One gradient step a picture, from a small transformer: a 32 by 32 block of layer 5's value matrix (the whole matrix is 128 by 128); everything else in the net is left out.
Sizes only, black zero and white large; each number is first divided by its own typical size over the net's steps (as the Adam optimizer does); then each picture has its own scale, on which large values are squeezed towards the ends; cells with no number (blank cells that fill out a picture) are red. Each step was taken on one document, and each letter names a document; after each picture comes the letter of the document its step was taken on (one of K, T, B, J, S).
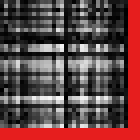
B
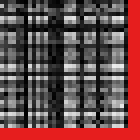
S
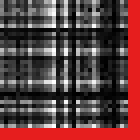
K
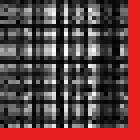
K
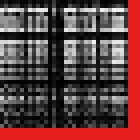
S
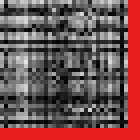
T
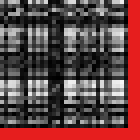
S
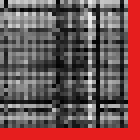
T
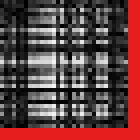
B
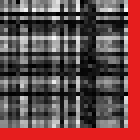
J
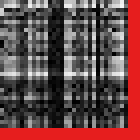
S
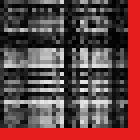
B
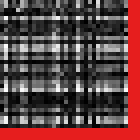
J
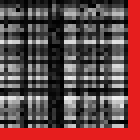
S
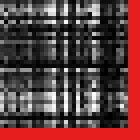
K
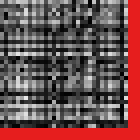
T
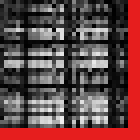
B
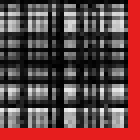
S
